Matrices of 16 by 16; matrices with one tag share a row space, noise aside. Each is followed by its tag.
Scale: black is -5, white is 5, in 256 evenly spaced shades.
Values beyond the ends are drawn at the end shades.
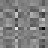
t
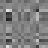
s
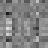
s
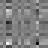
s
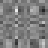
t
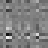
s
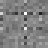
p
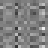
t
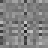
p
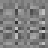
t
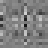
p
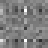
p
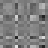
t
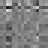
s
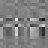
t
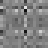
p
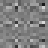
t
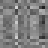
t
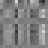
t
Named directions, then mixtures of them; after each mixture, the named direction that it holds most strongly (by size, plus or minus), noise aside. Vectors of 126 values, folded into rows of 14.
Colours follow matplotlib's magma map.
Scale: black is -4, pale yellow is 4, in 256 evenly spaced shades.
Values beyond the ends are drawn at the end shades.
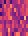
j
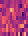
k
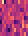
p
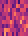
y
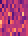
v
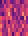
j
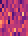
v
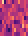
p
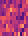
k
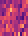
k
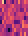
p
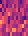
v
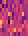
v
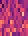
v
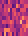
y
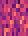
y
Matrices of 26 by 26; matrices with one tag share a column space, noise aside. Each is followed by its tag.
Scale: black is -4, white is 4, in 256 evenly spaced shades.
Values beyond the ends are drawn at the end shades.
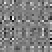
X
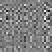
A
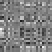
X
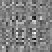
X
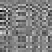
A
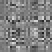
X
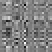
X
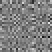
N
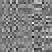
N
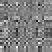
X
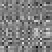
X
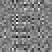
N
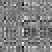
X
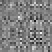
X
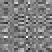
N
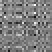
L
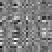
X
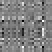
X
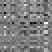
L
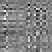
A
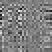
A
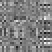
X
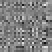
X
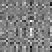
X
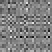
N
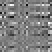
L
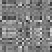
X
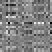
L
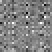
L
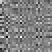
N
